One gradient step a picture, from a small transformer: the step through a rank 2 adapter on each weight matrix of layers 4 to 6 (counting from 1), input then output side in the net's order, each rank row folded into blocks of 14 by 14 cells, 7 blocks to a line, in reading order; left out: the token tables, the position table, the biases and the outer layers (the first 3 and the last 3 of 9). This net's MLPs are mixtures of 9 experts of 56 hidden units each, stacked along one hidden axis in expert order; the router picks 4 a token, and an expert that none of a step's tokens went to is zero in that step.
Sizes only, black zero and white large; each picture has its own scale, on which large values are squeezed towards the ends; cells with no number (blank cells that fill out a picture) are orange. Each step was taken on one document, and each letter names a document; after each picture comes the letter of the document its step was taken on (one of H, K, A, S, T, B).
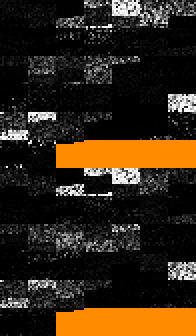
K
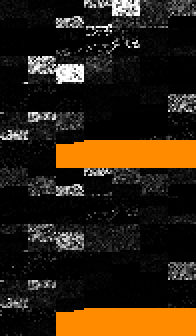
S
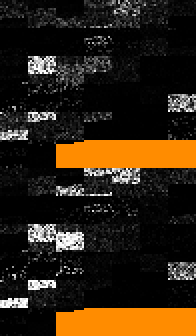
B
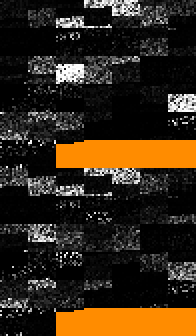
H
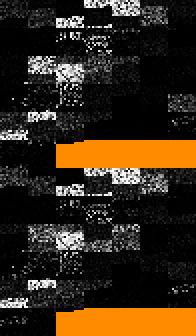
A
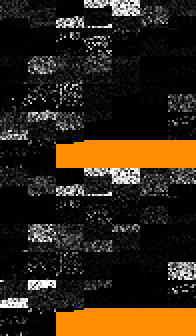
A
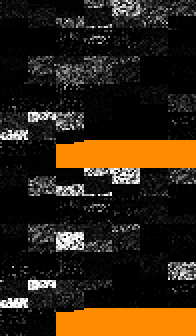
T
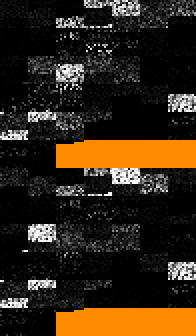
A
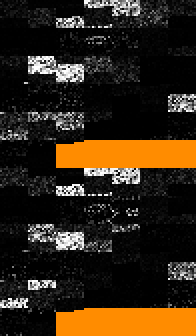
T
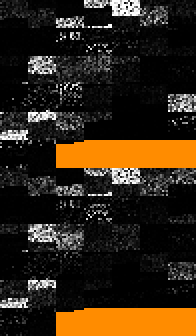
A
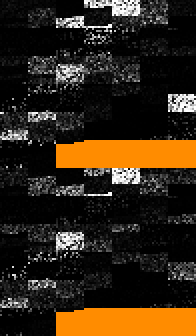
K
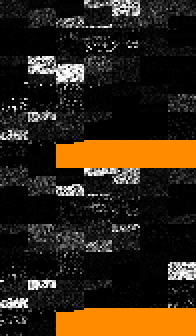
T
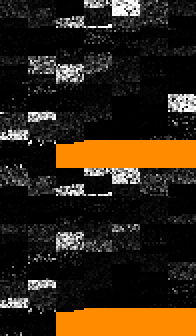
K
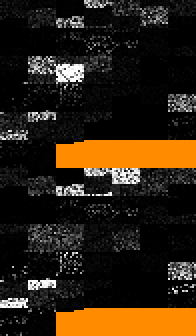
A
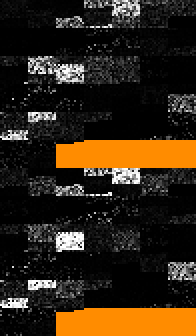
S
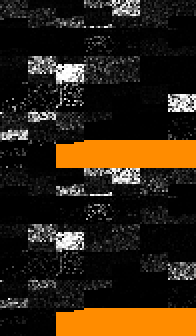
B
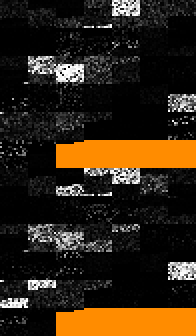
T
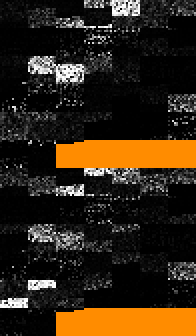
H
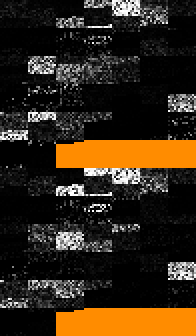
B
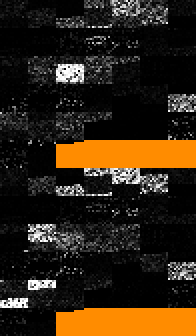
T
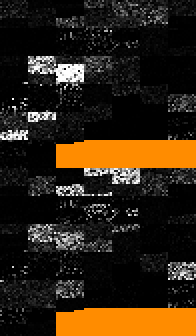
T
